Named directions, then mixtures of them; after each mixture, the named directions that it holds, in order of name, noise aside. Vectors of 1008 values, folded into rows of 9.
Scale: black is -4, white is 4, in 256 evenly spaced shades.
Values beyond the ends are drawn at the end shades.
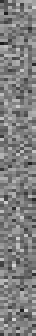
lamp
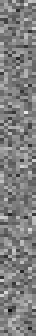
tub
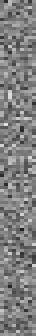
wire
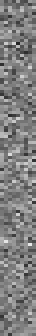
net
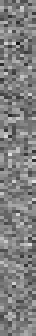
net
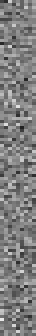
lamp, wire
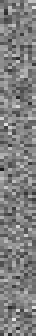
lamp, net, tub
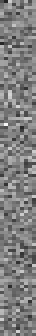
lamp, wire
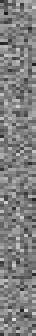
lamp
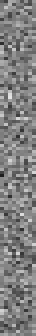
wire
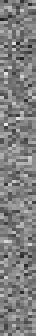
net, tub, wire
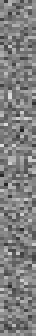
wire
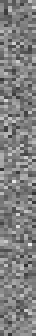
lamp, net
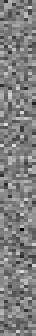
wire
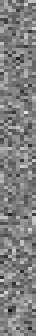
tub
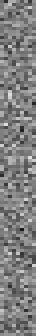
wire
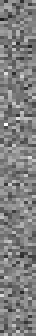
net, tub, wire
